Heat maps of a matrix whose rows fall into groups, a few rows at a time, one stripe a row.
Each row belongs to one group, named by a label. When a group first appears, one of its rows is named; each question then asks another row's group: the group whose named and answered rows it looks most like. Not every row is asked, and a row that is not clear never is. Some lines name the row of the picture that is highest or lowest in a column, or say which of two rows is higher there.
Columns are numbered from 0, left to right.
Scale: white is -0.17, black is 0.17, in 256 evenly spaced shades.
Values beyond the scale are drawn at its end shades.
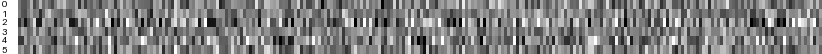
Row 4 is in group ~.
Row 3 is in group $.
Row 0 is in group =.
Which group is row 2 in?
$
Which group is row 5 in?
=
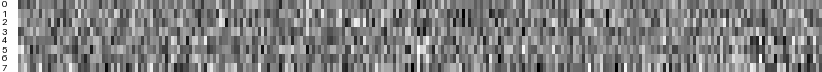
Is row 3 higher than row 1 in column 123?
Yes
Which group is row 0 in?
~
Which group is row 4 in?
$
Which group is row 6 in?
$
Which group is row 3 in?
~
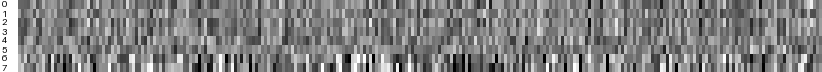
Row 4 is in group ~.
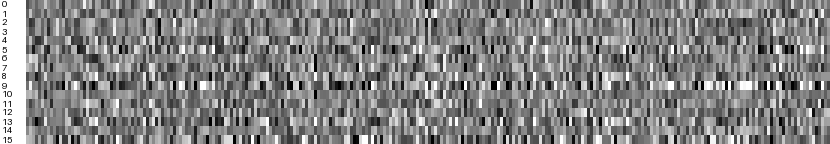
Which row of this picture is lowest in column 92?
15
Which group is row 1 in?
$
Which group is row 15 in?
=
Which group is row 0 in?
~
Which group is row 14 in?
$
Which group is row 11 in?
~
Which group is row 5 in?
$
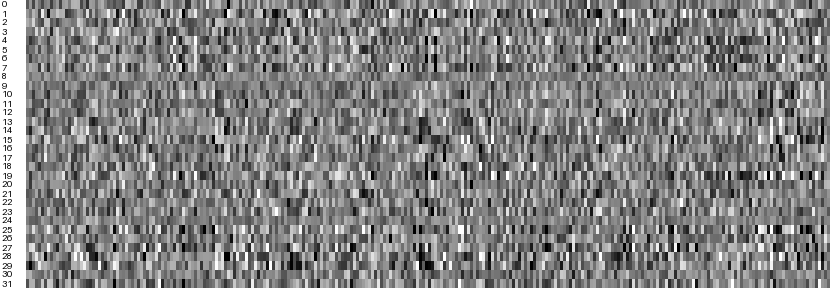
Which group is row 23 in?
=
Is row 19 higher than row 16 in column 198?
Yes
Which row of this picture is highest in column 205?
7
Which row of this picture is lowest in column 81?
29
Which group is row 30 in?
=
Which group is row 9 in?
$
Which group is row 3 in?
~
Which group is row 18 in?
~
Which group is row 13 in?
~
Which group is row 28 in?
~
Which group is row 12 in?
$
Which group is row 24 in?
~
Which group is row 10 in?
$
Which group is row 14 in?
~
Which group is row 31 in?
$
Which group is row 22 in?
~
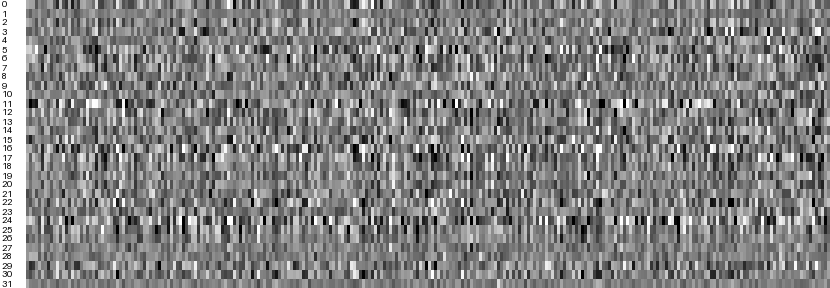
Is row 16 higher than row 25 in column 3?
Yes
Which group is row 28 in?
~
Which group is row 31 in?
=
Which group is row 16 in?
=
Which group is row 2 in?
=
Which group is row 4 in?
$
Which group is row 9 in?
$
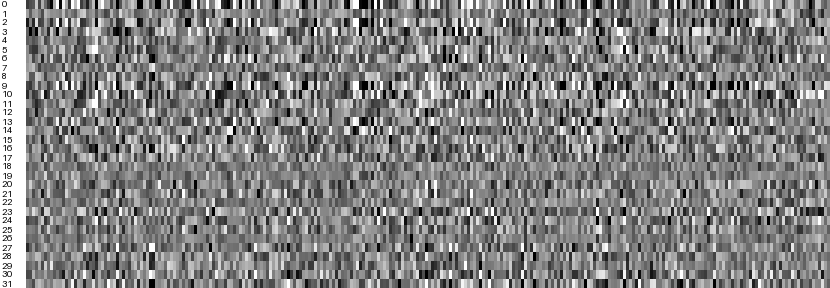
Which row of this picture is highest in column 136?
3
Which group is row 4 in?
$
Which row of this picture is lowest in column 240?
14
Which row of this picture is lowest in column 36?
10
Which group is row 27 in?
~
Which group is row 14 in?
=
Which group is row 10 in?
$
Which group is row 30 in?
~
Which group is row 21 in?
=
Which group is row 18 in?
$
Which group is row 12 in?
~
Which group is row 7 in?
~
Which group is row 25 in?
=
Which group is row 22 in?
$
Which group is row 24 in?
$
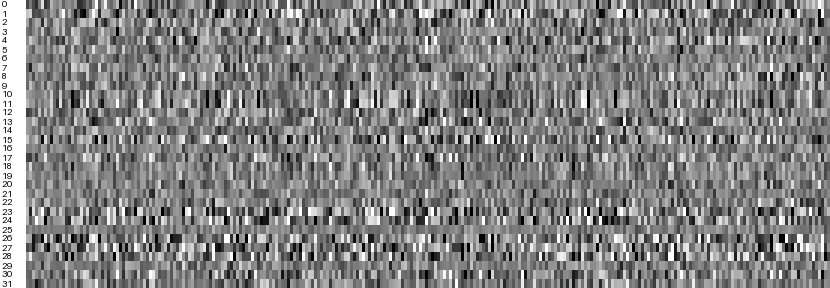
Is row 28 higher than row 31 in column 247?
Yes
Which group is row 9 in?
$
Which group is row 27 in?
$
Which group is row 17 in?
~
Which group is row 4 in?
$
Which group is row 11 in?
=
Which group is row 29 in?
=
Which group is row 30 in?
~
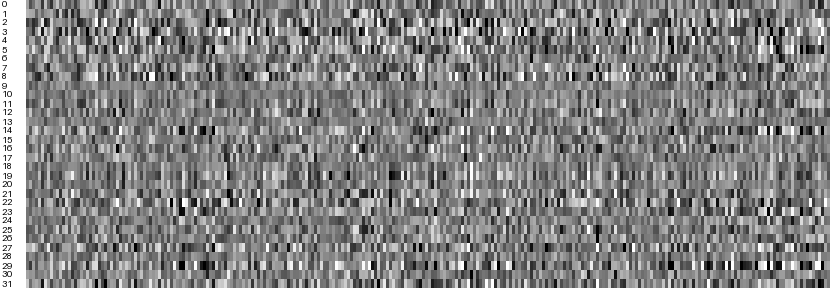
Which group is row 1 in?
=
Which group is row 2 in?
$
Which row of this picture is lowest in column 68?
1
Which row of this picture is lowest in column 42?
8
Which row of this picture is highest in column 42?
3
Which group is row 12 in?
=
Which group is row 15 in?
~
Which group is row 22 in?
=
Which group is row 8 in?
~
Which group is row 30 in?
=
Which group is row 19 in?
=
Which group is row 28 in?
$
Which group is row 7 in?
$
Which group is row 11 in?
$
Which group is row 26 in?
$
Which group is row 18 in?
=
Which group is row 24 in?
$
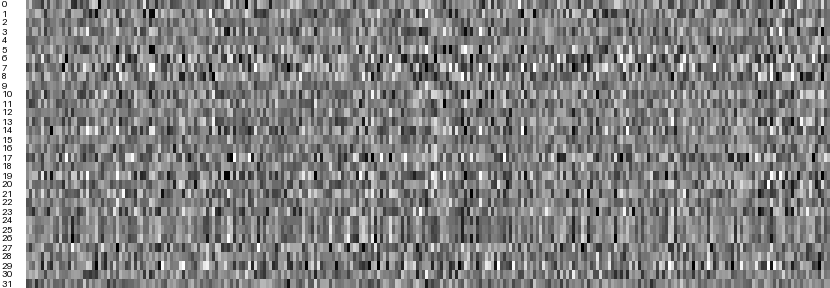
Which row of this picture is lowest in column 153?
29
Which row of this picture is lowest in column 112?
8
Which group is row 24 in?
=
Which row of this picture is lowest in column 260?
23
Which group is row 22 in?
~
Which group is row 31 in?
~
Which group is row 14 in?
~
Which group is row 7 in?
~
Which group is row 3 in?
~
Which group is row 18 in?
=
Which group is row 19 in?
~
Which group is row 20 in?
$
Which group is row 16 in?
$
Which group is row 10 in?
$
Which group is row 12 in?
=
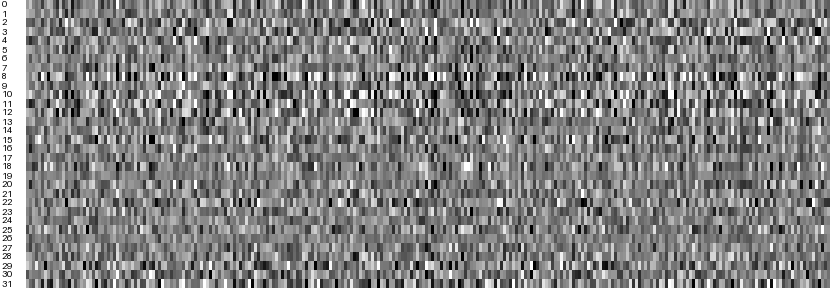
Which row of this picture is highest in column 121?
2
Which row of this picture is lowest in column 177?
22
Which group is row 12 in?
=
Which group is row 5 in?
=
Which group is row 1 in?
=
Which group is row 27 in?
~
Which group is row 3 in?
$
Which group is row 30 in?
~
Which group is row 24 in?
~
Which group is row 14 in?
$
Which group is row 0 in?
=
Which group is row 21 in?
=
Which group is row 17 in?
=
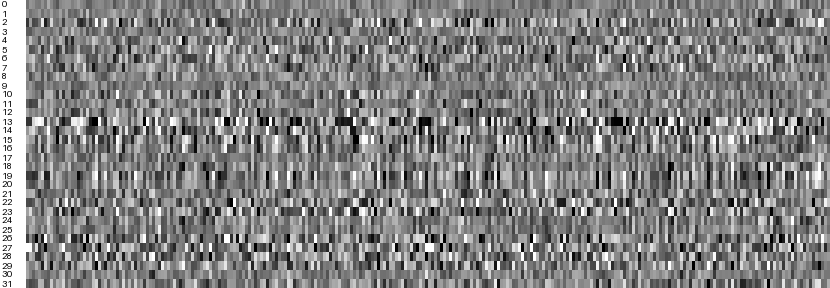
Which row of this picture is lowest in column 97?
29
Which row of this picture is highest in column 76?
27
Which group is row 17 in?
$
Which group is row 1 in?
=
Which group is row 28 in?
~
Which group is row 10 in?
=
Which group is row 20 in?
$
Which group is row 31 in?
$
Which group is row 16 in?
=
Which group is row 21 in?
~
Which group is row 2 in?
$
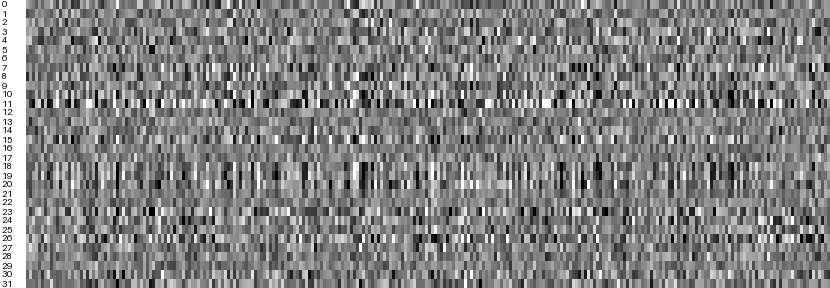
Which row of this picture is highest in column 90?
11
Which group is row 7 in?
=
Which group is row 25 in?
$
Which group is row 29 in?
~
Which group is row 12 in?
~
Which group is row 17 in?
$
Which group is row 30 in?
=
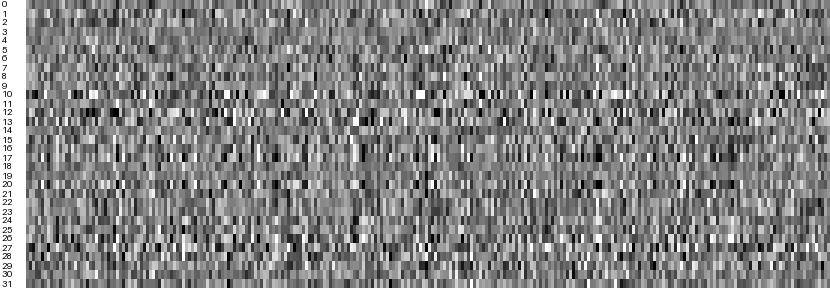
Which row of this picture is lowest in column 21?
10
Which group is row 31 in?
=
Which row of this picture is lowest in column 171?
26
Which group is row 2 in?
~
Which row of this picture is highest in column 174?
12
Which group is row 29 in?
~
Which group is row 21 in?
~
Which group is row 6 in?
=
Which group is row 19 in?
~
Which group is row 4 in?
~
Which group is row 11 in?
~
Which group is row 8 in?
~
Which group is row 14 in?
=
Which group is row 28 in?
=
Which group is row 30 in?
~
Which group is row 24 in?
=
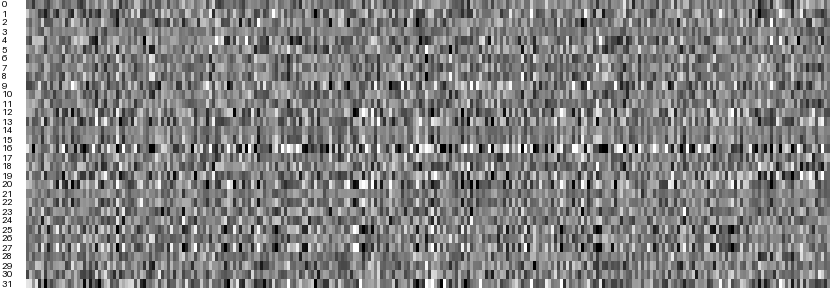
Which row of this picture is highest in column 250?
18
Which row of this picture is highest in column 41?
16
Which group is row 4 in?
~
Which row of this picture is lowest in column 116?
9
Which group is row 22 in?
=
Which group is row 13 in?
$
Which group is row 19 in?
$
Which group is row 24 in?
=
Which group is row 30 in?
$
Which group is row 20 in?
=
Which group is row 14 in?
=
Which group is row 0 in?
$
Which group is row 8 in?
~
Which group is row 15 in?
=
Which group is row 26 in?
~
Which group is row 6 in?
~
